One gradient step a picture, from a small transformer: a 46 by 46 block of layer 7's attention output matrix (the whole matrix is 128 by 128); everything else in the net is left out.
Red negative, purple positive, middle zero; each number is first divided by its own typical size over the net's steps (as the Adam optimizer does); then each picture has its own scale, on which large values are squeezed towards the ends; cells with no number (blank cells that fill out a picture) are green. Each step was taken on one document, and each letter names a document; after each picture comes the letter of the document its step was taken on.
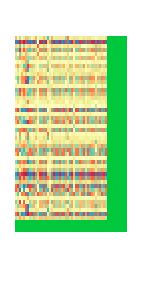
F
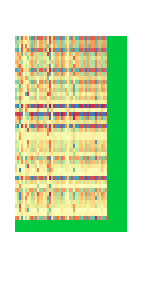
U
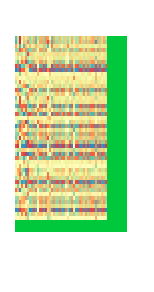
U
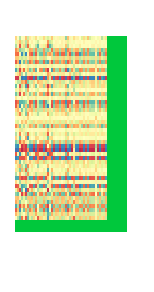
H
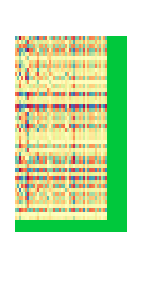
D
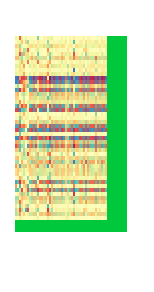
U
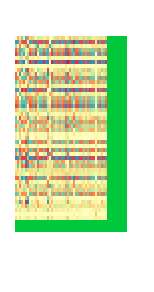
H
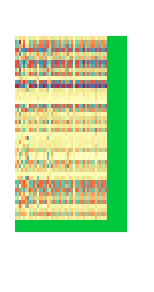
H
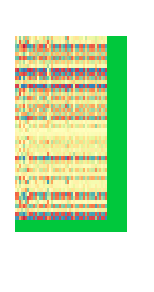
F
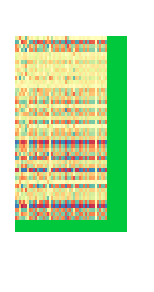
H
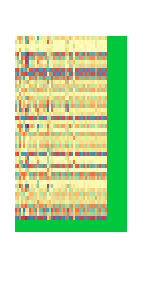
F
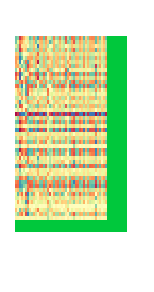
D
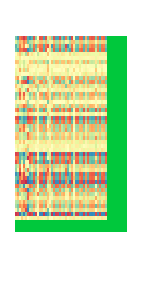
F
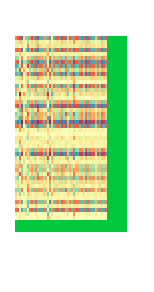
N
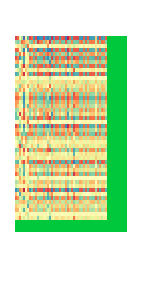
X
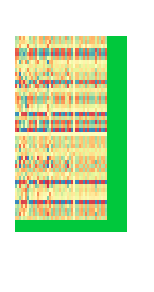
H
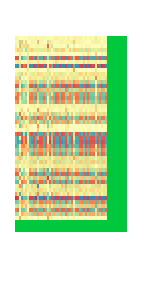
X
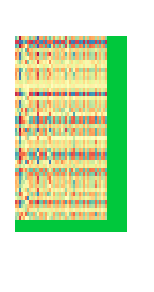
D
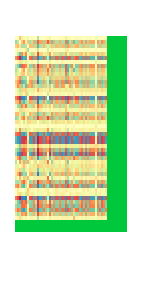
X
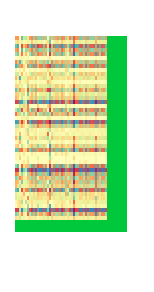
U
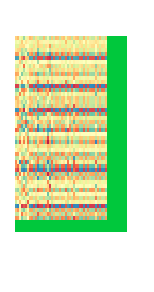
H
